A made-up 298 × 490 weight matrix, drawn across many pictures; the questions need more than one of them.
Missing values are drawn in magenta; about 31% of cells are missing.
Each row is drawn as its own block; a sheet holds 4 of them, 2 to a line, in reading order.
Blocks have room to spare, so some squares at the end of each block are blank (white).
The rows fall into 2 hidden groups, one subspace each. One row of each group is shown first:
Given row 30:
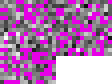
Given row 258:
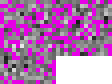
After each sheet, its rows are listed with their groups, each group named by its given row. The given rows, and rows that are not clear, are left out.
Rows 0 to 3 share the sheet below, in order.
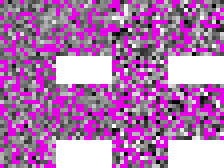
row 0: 30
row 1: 258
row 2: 258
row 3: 258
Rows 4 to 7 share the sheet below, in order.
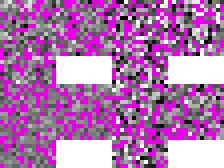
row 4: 30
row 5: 30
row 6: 258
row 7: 30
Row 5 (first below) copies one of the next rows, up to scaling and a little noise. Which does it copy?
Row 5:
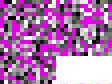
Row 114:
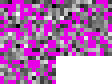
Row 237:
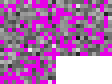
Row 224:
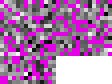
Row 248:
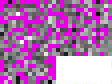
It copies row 248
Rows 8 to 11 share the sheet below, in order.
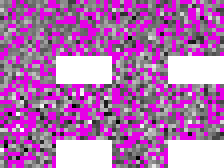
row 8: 258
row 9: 258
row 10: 258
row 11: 30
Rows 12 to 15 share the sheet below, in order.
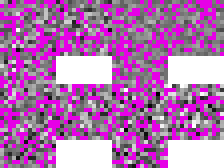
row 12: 258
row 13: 258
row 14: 258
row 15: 258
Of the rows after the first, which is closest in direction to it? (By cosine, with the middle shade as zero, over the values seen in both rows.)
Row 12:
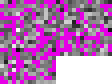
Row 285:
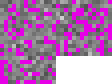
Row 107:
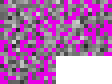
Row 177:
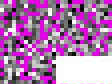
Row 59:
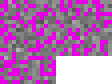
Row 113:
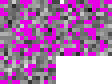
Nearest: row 113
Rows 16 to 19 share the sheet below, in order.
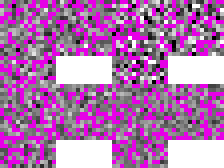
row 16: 258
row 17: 258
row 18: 258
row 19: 30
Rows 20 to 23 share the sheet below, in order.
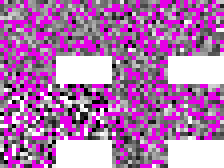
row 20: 258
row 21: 258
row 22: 258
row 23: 30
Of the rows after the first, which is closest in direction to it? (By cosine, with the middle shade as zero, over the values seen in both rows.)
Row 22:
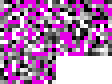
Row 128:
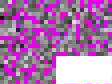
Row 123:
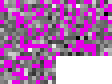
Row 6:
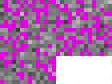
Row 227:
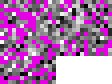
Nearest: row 227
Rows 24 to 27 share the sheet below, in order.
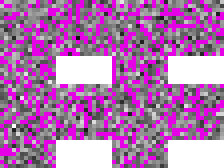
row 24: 30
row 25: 30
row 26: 258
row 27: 258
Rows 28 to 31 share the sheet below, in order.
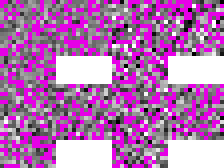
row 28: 258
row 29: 258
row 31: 30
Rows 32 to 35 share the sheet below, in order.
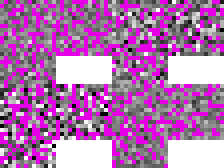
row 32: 30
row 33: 258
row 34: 258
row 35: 258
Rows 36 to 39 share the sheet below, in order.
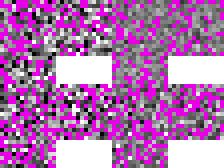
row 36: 258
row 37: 258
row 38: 258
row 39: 258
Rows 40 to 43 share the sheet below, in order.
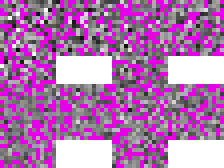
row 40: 258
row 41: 258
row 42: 30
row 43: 30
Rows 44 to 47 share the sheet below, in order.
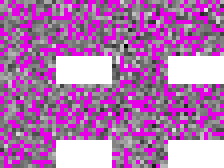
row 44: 30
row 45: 258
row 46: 258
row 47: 30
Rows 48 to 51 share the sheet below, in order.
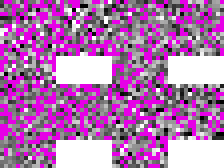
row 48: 258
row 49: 30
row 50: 30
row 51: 30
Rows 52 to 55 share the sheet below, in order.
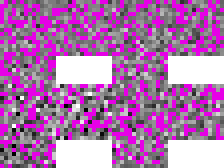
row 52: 258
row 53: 258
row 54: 258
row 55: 258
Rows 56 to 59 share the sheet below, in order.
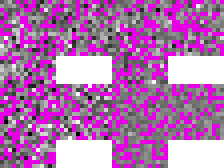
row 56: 30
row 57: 30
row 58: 30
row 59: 258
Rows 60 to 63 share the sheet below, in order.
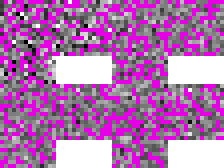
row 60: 258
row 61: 258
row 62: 30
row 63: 30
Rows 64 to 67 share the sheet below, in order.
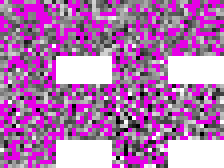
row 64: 30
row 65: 258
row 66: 258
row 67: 30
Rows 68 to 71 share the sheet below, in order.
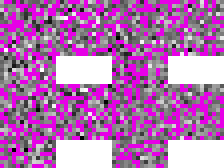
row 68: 258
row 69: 30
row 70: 258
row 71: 30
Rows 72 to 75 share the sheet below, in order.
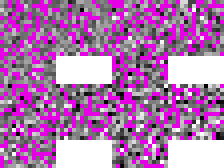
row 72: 258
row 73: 258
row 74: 258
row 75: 30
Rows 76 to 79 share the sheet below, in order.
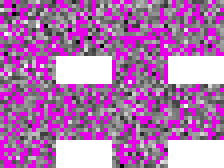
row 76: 258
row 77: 30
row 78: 258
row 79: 30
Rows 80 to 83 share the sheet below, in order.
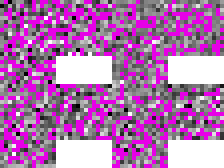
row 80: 30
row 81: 30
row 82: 258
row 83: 258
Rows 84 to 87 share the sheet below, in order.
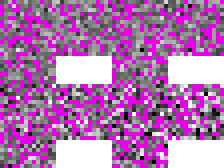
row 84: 258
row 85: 30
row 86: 30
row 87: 258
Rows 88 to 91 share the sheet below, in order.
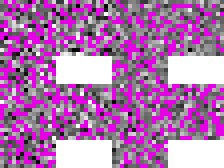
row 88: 30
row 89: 30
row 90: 258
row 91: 258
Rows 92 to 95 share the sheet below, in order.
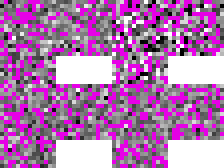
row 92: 30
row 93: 30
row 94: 30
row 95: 258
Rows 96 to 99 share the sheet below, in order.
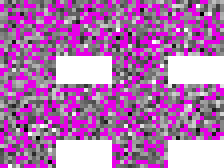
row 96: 258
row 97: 30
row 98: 30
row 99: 258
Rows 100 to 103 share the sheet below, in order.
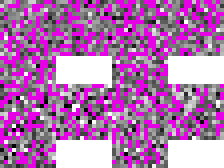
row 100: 30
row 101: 258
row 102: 258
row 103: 258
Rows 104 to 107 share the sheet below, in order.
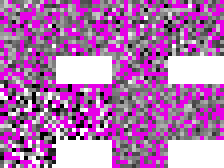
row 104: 30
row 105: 30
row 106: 258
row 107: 258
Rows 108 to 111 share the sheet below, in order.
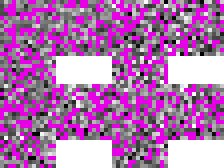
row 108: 258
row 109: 30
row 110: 258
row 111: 258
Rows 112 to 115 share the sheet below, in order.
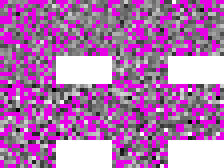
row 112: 30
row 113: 258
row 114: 30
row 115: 30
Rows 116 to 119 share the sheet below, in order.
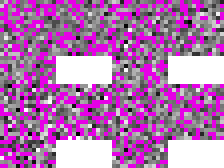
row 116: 30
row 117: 258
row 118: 30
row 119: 30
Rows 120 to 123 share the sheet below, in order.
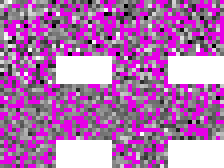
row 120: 30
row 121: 258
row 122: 30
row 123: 30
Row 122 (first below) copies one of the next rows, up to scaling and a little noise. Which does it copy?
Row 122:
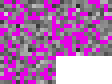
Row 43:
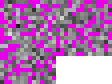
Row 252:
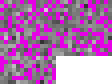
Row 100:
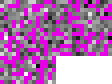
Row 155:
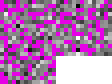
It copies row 155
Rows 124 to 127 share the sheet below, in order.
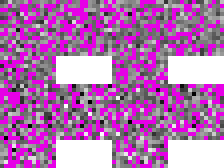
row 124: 258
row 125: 30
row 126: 258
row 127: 258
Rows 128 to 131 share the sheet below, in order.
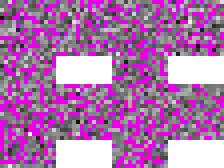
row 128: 258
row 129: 258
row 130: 30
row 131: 30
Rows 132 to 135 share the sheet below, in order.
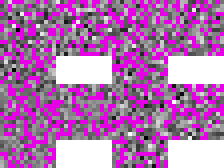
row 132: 258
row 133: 258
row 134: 30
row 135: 258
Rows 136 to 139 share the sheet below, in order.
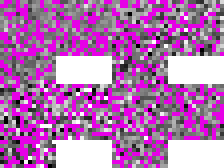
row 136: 30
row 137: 30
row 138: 30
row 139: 258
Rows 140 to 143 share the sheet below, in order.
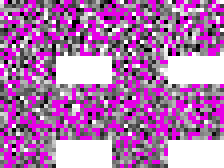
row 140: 258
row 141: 258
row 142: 258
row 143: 258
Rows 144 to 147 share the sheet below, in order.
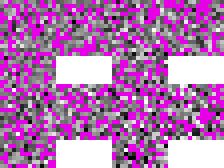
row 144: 258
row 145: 258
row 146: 258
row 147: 258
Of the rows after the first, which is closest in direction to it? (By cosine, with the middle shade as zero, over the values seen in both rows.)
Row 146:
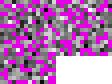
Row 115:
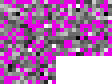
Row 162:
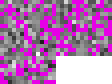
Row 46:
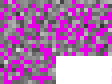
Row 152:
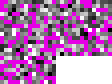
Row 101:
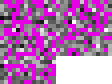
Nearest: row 46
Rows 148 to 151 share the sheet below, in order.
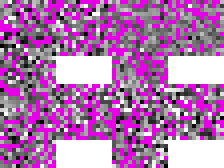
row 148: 30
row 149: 30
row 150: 30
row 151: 30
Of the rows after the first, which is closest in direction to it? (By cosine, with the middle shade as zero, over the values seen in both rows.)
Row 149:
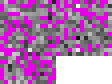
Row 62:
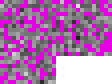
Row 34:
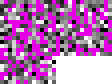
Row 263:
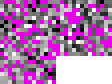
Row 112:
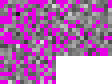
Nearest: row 62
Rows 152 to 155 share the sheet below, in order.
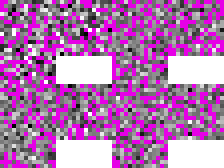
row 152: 258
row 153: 258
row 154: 258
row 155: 30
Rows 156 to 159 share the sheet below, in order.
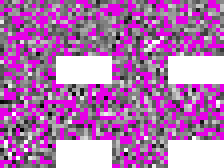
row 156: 30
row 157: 30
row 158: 258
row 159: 258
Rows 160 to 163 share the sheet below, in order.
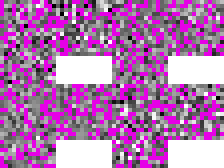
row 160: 30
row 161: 258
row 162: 30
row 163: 258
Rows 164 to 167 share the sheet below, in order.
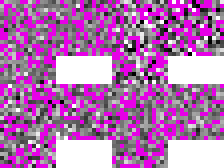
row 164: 30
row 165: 258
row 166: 30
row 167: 258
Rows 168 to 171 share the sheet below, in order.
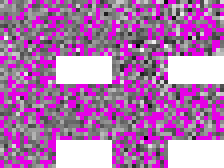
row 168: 30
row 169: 30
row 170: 258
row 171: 258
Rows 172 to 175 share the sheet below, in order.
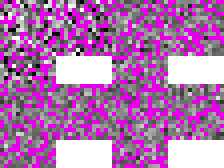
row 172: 258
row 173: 30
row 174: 258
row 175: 30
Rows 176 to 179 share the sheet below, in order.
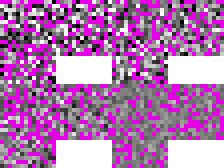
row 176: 30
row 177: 258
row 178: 30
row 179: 258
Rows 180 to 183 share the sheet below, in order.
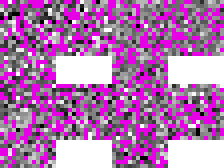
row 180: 258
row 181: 30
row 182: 30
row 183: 258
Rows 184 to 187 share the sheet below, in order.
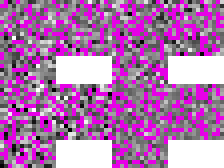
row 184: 30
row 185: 30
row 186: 30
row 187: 30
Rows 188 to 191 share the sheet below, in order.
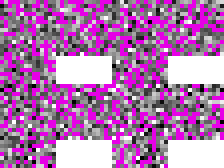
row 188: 258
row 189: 258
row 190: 30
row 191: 30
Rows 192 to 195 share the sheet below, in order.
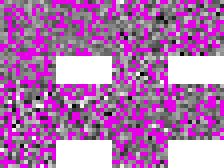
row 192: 30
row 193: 30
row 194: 258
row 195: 30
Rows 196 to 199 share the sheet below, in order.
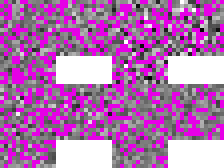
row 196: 258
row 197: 258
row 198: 258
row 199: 258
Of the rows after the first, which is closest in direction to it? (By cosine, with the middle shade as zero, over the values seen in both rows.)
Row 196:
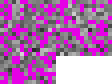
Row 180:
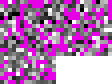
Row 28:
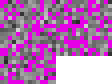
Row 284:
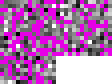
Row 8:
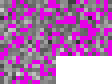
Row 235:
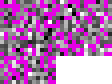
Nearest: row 284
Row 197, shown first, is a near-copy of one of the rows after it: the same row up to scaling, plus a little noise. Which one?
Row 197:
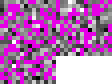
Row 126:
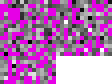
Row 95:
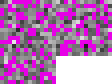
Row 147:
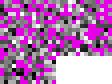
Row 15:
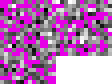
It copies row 147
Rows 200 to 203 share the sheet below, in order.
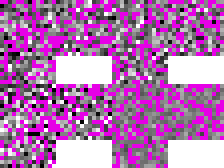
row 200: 30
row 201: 258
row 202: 30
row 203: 30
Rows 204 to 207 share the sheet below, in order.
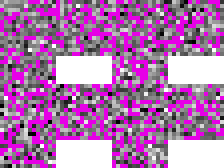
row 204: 30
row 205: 258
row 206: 30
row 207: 30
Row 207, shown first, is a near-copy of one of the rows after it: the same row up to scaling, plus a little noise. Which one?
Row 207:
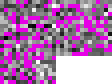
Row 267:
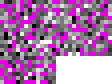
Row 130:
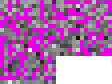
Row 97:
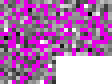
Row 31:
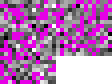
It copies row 31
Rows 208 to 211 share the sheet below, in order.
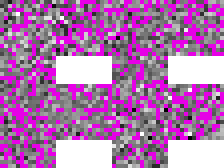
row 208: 30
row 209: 30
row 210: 30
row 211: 30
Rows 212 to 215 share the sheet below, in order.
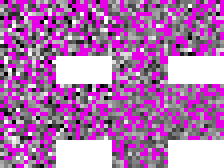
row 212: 258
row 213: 30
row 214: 30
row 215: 30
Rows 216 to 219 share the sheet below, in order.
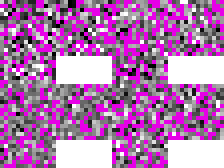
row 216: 258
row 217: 258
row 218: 258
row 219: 258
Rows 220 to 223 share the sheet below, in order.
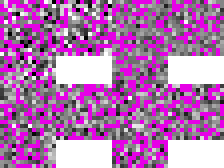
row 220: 30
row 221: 30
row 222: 258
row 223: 30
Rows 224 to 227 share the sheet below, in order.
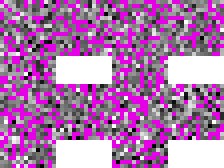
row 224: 30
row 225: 258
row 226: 30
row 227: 258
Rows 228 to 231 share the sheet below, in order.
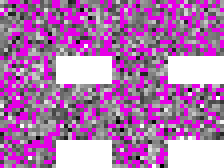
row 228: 258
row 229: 258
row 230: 30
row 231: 30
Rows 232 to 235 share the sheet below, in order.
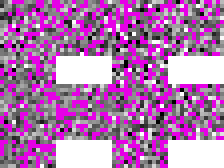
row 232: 258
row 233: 30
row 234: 30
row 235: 258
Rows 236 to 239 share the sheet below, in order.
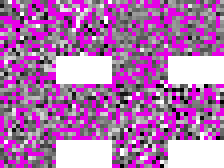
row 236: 258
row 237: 30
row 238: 258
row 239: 30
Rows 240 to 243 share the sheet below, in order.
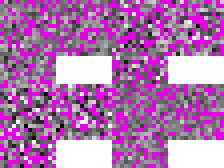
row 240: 258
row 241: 258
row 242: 258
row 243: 258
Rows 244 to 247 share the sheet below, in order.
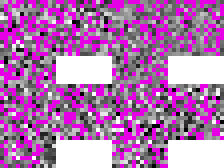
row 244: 258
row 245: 258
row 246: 258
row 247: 30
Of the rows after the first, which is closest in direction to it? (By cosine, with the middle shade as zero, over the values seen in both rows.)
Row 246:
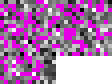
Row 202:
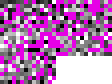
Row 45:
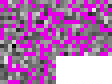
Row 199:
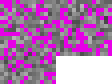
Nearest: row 45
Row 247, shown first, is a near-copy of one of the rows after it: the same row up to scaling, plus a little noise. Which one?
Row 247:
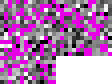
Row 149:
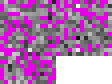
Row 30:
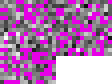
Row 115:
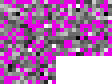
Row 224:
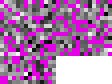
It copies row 30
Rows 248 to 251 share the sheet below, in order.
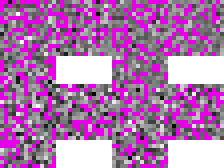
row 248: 30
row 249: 258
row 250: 258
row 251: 258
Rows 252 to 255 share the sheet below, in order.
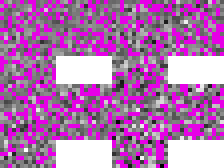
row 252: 30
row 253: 30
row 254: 258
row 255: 30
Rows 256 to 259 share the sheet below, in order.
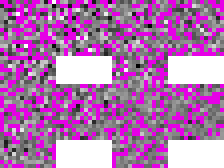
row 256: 30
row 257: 258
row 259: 30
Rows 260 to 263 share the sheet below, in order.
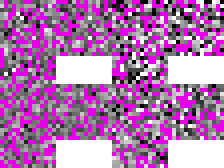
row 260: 258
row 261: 30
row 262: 258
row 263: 30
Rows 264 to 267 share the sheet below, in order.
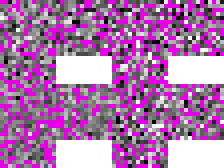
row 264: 258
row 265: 30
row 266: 30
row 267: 30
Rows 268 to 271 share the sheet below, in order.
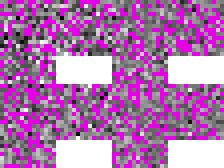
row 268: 30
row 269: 258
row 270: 30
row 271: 30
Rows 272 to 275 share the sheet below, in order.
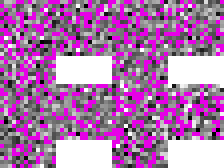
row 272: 30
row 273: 30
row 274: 30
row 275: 258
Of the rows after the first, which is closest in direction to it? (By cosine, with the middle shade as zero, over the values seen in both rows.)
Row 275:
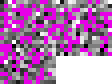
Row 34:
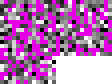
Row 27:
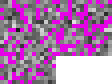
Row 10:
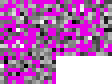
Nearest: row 27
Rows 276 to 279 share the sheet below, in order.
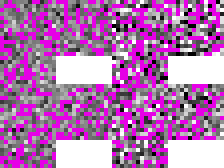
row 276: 30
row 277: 30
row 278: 258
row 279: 258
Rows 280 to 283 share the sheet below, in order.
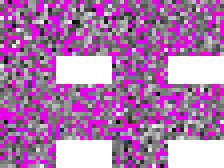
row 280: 258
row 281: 258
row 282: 30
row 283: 30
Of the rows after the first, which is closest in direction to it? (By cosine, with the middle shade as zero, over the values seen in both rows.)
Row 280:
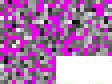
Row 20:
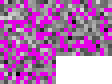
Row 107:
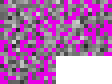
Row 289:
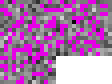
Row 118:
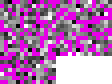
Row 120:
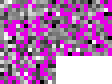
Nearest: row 20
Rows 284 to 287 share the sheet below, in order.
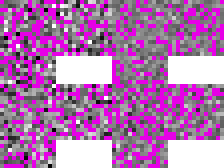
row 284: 30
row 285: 30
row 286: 30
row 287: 258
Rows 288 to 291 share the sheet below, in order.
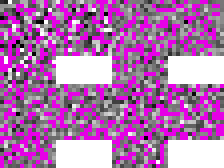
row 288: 258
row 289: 30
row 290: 258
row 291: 258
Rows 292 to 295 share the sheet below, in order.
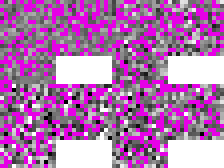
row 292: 258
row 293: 258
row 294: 258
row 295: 30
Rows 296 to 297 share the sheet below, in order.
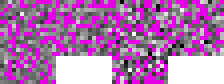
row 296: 258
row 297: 30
